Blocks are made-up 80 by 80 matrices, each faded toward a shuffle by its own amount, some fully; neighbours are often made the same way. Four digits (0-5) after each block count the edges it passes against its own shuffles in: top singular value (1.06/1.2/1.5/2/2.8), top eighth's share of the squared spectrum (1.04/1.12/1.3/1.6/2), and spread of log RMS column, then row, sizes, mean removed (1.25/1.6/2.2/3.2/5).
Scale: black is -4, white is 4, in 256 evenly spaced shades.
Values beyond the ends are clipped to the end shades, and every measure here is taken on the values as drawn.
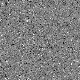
0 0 1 0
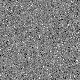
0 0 0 0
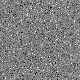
0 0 0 0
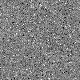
0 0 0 0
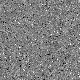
0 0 0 0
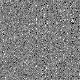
1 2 2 0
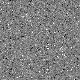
0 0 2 0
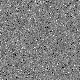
0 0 0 0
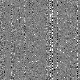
3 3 3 0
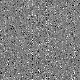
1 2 2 0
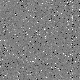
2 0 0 0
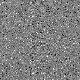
3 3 1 1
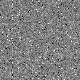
1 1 2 0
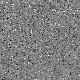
0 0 0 0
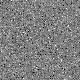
0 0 0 0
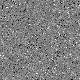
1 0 0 0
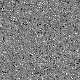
0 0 1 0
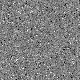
0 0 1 0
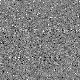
2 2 0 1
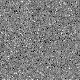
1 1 0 1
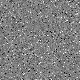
1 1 0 1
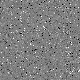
2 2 0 0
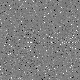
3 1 0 0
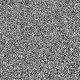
0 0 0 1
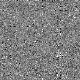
1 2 2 2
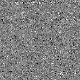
1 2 2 2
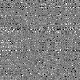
4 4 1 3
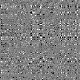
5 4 2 3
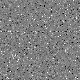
2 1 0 0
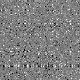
4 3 2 2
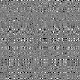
5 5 2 3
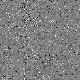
3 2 1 1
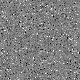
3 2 0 0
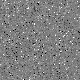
2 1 0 0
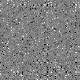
4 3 2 1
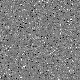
1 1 0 0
